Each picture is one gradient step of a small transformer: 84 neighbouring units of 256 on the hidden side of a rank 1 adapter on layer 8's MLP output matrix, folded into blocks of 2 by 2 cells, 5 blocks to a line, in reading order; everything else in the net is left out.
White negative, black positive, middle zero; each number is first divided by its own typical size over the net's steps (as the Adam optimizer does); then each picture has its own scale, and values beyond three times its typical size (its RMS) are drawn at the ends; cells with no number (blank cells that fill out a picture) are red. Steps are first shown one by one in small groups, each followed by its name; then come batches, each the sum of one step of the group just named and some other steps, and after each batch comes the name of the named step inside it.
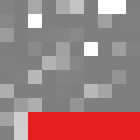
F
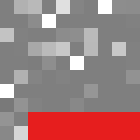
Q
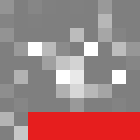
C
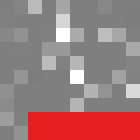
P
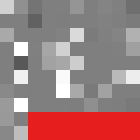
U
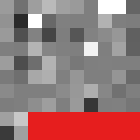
F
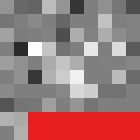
C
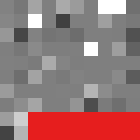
F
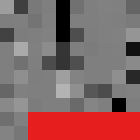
U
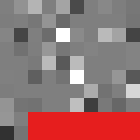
P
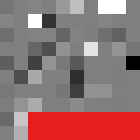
F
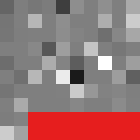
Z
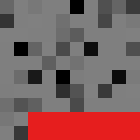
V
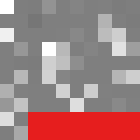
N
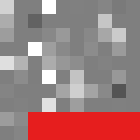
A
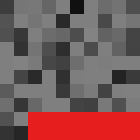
V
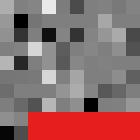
A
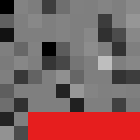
Z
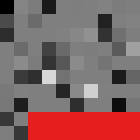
N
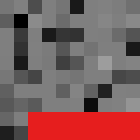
Z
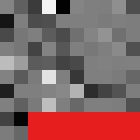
A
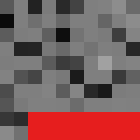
Z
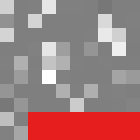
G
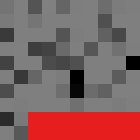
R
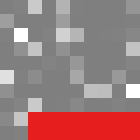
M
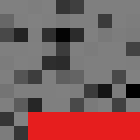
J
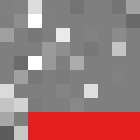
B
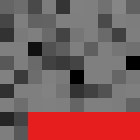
R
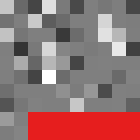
G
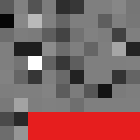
B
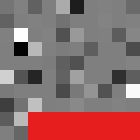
M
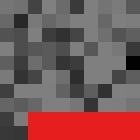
R
